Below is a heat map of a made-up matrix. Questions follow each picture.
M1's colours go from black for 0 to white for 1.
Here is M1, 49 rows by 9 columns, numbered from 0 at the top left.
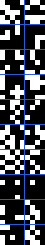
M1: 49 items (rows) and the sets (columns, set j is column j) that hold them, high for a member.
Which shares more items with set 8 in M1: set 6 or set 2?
set 6
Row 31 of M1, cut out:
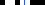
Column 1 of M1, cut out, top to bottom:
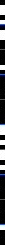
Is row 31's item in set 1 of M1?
yes
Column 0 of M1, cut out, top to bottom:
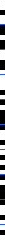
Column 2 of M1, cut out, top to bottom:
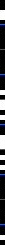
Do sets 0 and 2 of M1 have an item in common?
yes
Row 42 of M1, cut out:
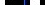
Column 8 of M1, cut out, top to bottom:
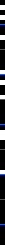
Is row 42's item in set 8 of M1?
no
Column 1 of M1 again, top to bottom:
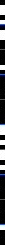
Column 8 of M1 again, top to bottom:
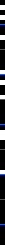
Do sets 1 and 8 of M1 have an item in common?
yes
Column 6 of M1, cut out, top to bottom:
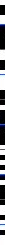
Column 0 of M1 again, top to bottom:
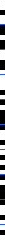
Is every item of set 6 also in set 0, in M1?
yes
